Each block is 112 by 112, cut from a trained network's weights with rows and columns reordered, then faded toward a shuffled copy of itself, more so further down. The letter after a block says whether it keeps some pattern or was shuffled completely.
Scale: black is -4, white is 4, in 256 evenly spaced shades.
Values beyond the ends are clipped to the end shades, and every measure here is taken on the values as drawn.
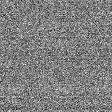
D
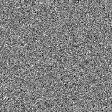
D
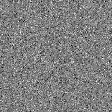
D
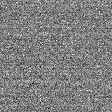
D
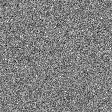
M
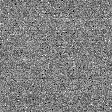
D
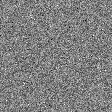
M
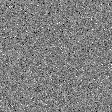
M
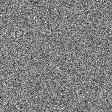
M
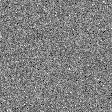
M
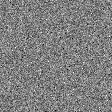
M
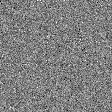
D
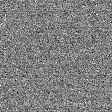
D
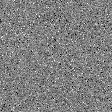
D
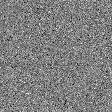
D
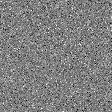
D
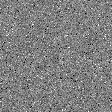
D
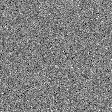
M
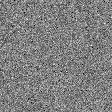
M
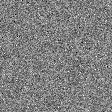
M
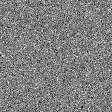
M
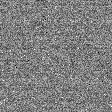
D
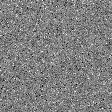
M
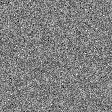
M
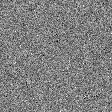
M
